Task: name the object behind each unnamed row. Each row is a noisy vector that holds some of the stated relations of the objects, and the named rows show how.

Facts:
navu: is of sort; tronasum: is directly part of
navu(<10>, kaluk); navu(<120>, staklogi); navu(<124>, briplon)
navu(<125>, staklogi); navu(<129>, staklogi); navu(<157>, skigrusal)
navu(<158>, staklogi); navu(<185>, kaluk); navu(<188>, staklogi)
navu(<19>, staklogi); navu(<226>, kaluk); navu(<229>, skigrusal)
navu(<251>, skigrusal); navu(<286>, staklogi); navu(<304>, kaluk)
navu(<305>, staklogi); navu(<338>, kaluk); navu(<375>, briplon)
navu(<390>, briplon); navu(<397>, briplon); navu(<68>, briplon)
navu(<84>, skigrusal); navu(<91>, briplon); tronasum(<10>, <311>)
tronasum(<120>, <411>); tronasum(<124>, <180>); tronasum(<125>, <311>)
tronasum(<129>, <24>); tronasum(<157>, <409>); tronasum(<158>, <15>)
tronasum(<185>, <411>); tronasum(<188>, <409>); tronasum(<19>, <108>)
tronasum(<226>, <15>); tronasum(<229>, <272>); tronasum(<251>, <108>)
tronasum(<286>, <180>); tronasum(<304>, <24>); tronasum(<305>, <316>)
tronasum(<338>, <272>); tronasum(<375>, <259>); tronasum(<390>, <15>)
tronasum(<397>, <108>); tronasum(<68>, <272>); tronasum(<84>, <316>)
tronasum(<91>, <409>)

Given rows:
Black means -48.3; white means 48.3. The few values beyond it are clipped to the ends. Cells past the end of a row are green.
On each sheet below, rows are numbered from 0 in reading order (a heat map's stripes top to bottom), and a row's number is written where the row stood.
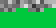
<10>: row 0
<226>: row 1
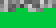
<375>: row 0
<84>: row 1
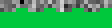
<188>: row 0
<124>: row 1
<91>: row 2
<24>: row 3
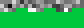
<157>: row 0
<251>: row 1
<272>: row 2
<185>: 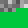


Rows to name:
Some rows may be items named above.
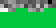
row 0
<251>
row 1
<19>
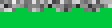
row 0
<229>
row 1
<68>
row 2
<390>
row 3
<226>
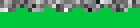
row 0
<397>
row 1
<338>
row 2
<272>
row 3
<15>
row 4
<158>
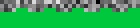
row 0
<158>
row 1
<390>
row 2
<409>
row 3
<108>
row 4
<259>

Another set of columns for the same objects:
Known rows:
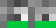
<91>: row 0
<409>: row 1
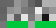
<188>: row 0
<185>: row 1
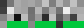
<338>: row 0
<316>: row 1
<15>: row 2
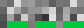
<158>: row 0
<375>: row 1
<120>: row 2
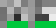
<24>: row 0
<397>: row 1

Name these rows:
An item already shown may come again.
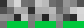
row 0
<229>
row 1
<272>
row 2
<68>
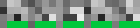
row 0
<272>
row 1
<157>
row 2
<397>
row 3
<272>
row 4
<251>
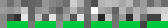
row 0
<124>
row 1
<188>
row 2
<19>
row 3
<226>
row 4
<259>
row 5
<390>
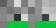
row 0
<84>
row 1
<108>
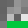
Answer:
<188>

